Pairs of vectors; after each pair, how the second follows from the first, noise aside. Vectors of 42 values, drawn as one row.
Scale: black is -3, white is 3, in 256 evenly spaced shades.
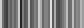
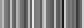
reversed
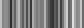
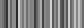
shuffled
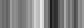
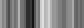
reversed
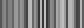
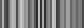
reversed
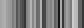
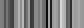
wrapped around
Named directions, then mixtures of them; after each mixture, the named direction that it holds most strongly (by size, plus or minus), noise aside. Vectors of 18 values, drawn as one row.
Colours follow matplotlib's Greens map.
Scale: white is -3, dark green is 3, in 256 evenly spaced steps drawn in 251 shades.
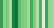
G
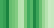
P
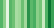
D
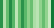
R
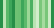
R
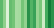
D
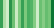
R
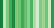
R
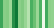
G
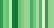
G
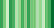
D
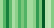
D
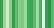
D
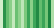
R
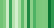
D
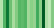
D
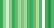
D
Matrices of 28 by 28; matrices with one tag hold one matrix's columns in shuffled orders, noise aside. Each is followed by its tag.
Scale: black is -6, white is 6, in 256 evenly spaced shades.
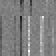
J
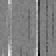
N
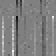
J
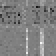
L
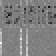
L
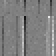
J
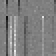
J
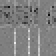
L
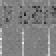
L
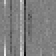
N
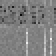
L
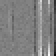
N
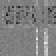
L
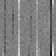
N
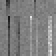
J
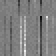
J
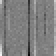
N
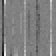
N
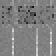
L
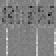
L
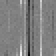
N
